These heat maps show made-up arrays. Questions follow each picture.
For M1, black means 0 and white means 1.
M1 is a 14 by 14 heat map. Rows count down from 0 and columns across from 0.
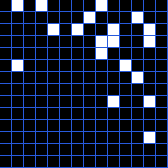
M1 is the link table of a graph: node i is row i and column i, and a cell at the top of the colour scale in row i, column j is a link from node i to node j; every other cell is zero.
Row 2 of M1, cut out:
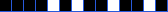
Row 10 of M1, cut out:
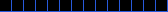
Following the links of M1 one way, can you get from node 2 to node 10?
no
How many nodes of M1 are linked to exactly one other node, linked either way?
2
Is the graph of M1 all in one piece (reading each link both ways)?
no
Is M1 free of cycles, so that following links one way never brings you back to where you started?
yes
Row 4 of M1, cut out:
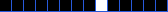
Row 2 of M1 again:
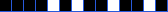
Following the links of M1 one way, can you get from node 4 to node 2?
no
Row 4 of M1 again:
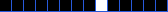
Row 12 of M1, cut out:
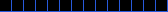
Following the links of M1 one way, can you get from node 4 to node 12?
yes
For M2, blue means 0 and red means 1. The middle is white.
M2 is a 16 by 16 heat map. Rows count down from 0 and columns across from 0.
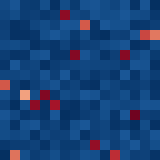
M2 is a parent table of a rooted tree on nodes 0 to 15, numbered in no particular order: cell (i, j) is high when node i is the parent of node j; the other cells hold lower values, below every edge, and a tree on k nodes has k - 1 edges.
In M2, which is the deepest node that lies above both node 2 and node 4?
9
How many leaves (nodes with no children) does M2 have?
6
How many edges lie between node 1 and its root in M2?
3
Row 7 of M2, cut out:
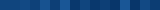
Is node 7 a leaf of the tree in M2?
yes
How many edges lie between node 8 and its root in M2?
5
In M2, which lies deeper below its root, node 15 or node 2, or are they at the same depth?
node 2
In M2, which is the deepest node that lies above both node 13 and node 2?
3
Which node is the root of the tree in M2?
10
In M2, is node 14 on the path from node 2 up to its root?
yes
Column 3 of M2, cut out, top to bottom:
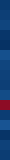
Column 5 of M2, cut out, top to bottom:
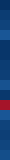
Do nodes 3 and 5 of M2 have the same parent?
yes
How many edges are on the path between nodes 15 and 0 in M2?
6
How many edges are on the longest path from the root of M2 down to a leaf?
6
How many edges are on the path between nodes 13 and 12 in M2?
6
